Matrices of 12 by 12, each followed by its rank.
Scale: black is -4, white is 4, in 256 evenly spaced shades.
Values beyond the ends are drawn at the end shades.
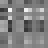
one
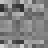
two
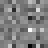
two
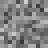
full rank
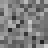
full rank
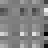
one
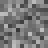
full rank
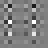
one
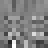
two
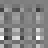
one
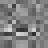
two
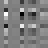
one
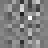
two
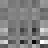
one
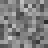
full rank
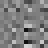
two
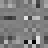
two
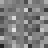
two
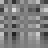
one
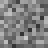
full rank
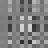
one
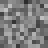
full rank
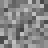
full rank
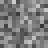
full rank
